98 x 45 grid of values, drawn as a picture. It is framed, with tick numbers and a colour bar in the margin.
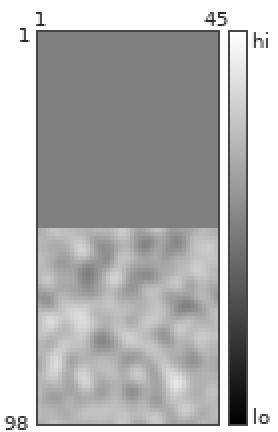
The table splits into 2 rows of 1 panel. Panel 1,1: middling, flat. Panel 2,1: high, blotchy.
